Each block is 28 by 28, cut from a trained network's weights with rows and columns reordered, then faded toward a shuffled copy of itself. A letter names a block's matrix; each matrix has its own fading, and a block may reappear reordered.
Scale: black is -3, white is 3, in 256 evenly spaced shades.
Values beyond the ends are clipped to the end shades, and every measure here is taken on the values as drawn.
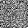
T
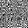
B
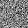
T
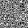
B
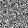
T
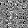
T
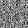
B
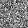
T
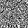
T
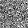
T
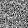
T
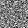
T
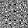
B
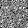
T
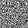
T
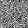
T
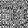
B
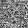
T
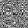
B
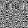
B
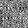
B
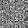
B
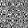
B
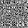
B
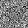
T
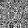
B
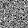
T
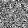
T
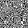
T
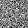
T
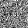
T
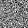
T
